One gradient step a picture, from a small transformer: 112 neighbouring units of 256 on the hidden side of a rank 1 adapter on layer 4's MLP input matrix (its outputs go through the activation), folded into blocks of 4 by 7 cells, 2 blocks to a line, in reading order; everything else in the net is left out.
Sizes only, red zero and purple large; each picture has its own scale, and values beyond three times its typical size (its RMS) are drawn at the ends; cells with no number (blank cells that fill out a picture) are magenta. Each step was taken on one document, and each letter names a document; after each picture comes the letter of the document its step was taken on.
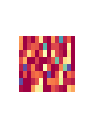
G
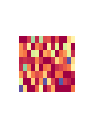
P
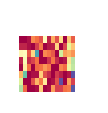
P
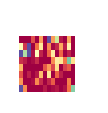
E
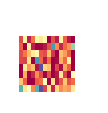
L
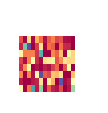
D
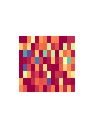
P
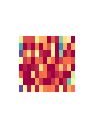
L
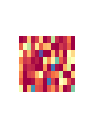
D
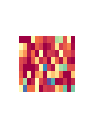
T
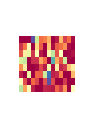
T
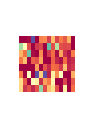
T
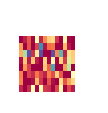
D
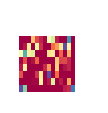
E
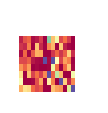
D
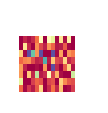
D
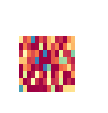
P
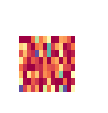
T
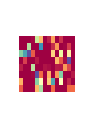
G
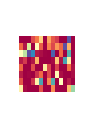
E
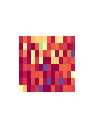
P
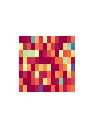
P
